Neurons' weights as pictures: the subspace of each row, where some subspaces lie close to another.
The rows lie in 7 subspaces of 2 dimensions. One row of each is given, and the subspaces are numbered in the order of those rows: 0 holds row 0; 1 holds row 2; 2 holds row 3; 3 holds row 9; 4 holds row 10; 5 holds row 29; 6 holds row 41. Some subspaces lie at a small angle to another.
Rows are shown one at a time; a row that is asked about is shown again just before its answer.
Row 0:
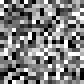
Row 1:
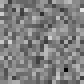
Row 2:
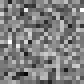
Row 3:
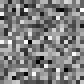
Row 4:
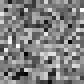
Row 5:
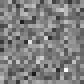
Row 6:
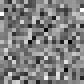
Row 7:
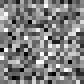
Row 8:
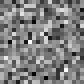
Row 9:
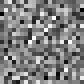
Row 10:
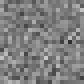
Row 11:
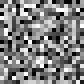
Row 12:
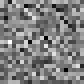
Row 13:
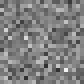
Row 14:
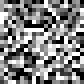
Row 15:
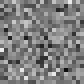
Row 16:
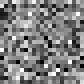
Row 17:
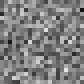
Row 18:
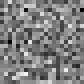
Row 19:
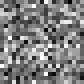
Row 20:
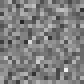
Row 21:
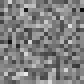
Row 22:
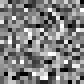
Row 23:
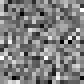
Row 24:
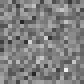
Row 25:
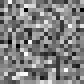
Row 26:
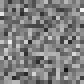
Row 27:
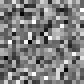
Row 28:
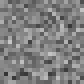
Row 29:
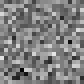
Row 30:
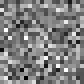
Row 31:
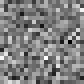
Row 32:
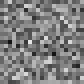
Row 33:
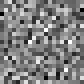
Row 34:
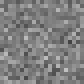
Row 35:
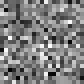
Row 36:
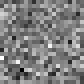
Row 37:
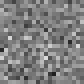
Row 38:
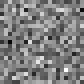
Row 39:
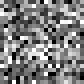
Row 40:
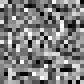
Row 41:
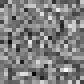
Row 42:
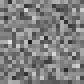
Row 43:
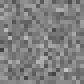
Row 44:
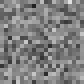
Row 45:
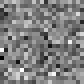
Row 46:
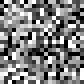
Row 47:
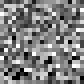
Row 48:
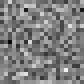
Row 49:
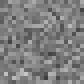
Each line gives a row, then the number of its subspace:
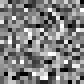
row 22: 6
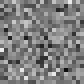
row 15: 2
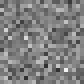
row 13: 4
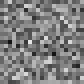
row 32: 5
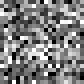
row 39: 0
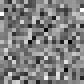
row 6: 3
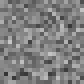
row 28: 6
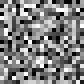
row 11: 2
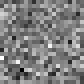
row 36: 5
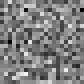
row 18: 1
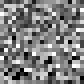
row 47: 5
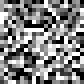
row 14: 6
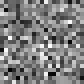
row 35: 3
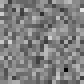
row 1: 4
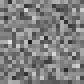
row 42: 5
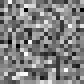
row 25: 1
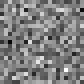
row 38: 2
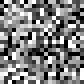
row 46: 0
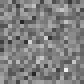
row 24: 3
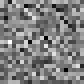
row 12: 5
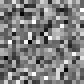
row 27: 0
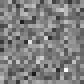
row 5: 3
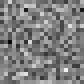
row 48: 1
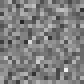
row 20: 3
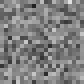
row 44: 0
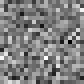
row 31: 4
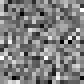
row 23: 4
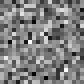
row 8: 0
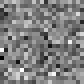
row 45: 1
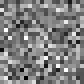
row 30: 4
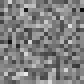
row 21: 1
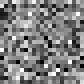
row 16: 5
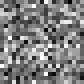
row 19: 0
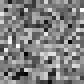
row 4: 1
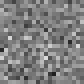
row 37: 2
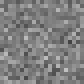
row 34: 4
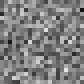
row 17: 2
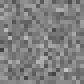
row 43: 2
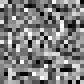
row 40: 6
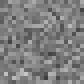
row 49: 6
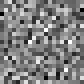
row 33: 3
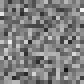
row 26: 2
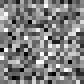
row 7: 6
